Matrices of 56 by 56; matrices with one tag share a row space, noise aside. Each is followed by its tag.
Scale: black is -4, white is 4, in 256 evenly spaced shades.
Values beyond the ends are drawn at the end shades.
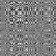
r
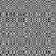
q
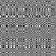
q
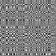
q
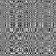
r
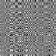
r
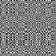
q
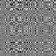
r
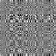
r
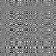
r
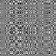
r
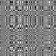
r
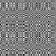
q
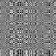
r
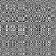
q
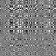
r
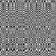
q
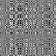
r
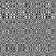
q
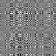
r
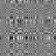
r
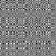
q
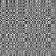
q
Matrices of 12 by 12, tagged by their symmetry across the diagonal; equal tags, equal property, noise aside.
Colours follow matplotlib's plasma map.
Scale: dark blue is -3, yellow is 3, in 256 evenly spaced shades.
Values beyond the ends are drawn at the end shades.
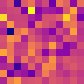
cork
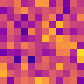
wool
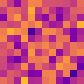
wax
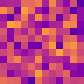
wool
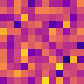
cork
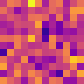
wool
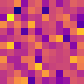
cork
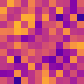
wax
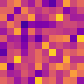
wax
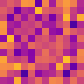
wax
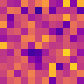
wool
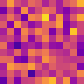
cork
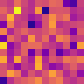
wool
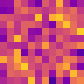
wax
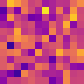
cork
